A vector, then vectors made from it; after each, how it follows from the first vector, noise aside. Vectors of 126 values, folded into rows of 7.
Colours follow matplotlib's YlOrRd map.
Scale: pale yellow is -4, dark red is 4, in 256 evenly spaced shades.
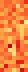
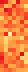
wrapped around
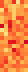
wrapped around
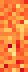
copied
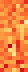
copied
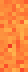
shrunk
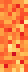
sign-scrambled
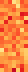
wrapped around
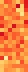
wrapped around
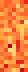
copied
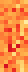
sign-scrambled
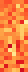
copied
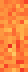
shrunk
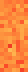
shrunk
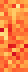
wrapped around
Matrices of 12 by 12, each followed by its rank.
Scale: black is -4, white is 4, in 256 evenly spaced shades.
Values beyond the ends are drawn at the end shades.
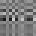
one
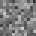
full rank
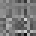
two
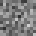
full rank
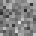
full rank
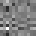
two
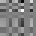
one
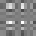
one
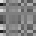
one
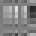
one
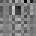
two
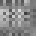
two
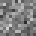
full rank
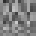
two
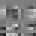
two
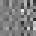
two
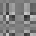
one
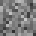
full rank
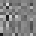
two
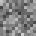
full rank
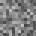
full rank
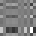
one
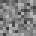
full rank
